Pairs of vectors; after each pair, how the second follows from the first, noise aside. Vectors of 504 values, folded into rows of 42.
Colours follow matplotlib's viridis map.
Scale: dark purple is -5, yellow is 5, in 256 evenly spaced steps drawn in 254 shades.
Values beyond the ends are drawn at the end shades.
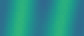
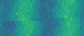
wrapped around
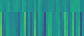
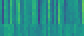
reversed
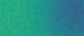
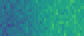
reversed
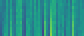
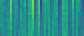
reversed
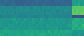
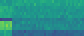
reversed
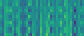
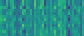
wrapped around
